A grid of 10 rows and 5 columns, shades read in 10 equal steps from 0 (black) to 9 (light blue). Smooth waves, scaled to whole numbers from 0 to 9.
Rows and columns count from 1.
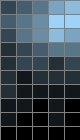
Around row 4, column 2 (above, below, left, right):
5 3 2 4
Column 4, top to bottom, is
7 9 8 5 2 2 1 1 1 0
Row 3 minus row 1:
0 1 1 1 -1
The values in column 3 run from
0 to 6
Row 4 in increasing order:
2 3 4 5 5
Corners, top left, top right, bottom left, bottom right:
3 8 0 0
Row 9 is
1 0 0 1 0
